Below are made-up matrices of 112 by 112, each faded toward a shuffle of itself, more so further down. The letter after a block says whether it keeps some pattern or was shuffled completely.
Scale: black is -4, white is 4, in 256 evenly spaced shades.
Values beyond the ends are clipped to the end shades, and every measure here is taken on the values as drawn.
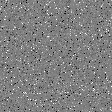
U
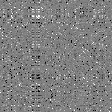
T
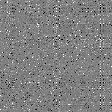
T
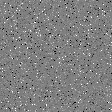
U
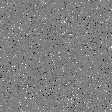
U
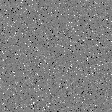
U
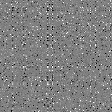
T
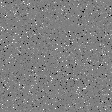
U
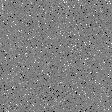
U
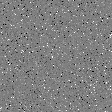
U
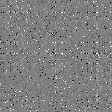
T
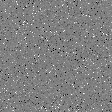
U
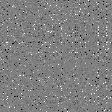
T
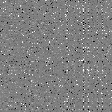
T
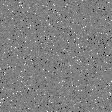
U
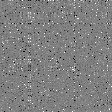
T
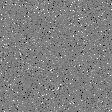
U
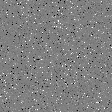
U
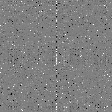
T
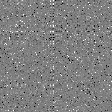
T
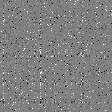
T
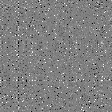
T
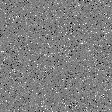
U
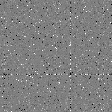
T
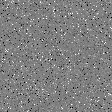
U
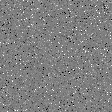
U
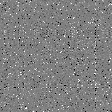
T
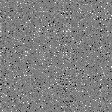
T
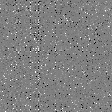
T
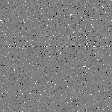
T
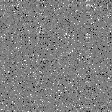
T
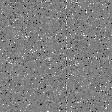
T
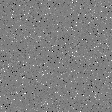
U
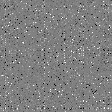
T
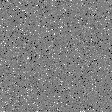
U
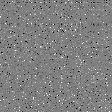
T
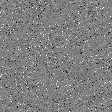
U
